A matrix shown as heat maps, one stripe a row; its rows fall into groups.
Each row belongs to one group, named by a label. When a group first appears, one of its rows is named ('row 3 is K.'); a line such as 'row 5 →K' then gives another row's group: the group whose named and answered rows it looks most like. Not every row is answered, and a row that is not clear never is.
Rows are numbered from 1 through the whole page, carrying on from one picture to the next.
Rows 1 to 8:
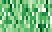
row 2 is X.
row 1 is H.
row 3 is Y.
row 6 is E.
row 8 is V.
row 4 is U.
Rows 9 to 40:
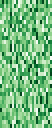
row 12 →X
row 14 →E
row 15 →X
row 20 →X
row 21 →X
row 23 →E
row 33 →V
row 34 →V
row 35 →X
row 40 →X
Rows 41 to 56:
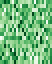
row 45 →X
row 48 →X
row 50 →E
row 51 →V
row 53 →X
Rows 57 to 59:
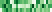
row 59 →E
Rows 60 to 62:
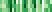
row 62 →X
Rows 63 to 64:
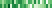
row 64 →H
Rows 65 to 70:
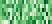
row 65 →X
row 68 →H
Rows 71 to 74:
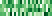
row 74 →X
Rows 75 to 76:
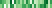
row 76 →U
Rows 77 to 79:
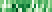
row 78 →U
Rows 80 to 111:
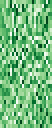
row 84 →V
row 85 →V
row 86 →X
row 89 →H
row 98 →H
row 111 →V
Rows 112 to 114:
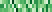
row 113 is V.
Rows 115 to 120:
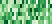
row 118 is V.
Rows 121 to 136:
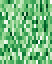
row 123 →V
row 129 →X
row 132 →E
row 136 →E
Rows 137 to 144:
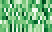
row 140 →X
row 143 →X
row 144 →X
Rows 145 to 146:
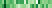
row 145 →E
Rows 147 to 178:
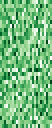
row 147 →E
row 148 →V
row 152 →Y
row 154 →E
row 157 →H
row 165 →H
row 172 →V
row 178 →E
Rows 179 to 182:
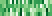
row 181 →H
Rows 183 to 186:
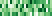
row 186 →H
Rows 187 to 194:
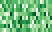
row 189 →E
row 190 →U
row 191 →Y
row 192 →U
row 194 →U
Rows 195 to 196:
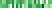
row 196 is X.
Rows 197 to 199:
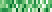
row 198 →Y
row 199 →E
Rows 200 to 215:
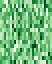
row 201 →X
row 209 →V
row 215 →Y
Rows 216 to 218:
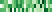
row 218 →X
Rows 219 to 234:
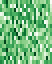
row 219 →E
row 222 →E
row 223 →U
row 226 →Y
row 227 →H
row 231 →E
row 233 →H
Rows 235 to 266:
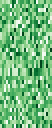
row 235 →U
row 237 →Y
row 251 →V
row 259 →U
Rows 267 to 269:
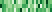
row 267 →V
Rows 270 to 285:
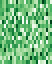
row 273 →V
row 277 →Y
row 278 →E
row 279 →V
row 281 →H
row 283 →V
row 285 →Y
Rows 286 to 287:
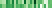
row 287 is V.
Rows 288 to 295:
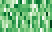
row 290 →U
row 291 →H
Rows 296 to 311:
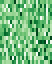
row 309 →E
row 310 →X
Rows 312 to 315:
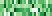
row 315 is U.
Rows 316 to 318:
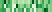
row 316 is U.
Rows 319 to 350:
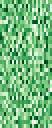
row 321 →E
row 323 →X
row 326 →E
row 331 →X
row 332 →H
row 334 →X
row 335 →V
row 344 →U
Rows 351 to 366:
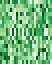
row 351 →H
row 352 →V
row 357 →V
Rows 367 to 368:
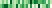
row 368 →E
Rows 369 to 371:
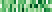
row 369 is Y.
